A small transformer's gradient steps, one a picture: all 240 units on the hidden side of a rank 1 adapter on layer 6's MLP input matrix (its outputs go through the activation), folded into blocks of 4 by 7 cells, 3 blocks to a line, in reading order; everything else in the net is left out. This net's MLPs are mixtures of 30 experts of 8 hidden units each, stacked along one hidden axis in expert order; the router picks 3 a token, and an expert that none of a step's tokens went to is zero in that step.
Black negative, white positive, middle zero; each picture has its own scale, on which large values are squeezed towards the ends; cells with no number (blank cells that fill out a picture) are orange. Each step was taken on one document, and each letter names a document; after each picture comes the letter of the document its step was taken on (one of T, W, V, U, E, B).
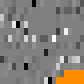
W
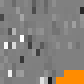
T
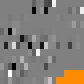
T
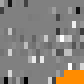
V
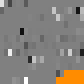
V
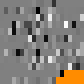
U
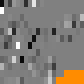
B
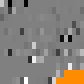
V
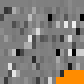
U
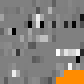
U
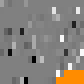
V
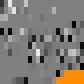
V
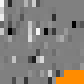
B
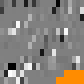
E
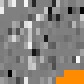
E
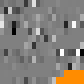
U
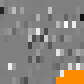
U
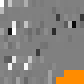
B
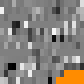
E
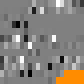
W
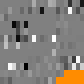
W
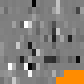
E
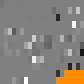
V
